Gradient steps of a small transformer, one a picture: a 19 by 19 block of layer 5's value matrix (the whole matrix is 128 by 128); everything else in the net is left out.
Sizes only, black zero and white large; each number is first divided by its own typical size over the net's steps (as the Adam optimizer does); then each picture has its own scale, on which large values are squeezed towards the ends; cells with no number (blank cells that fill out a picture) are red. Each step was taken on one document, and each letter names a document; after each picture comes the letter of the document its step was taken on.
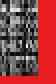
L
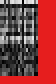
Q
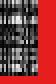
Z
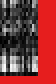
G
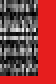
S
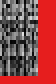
S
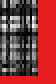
G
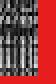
S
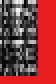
Z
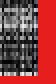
S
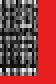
S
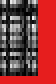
G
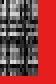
L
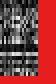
Z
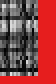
L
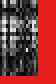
G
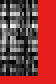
G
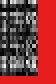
G
